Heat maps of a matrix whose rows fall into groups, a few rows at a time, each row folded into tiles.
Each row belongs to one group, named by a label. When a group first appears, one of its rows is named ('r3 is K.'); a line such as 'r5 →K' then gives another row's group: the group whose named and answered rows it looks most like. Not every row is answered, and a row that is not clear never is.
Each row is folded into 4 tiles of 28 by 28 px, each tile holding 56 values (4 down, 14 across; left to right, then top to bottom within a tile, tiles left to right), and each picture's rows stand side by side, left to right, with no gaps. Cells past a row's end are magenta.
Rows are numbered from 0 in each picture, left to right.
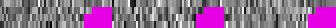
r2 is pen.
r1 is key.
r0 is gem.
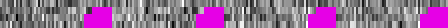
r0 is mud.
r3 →pen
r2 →pen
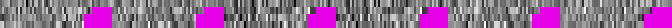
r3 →mud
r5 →key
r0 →pen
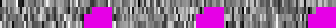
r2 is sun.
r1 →pen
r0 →key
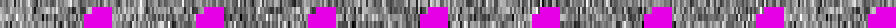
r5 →sun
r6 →sun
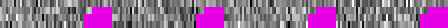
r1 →sun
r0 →gem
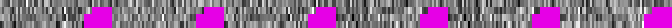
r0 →sun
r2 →sun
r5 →pen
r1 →key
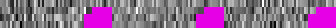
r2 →gem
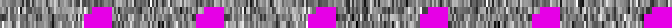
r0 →pen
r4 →gem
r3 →mud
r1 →gem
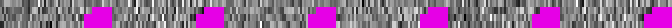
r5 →key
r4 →mud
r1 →key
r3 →pen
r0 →gem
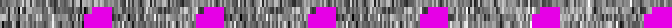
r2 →mud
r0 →sun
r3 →mud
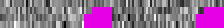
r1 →mud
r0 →pen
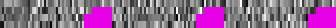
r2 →key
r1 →sun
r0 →gem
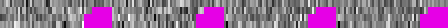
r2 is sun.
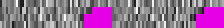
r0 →key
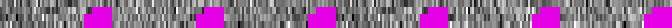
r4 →pen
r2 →sun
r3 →mud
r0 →mud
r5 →pen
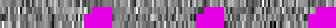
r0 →pen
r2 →gem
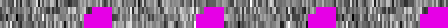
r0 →mud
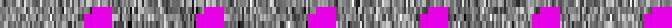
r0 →key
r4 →mud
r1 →sun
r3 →key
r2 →sun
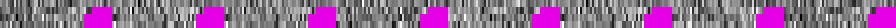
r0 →mud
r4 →gem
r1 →pen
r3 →sun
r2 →pen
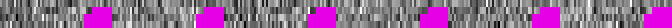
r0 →mud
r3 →key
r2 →mud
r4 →gem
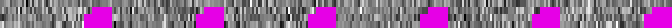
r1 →sun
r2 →sun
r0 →pen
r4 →mud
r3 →key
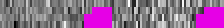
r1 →key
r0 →sun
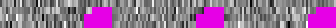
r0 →gem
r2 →pen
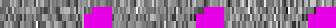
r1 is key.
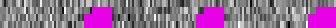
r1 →mud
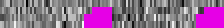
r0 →pen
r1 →mud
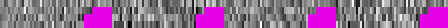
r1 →sun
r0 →key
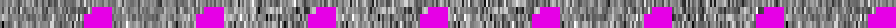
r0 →sun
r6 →mud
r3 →gem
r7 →sun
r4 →gem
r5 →sun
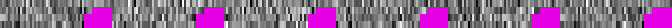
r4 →mud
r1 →key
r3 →sun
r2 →pen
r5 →sun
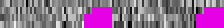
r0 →pen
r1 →sun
